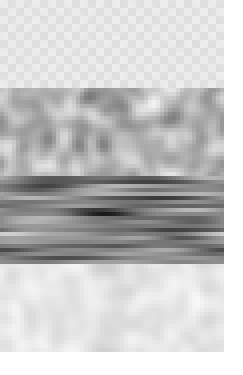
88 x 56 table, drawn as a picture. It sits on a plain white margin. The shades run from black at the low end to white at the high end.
It is made of 4 by 1 panels. Panel 1,1: very high, checkered, faint in contrast. Panel 2,1: high, blotchy. Panel 3,1: middling, streaked across, strong in contrast. Panel 4,1: very high, blotchy, faint in contrast.
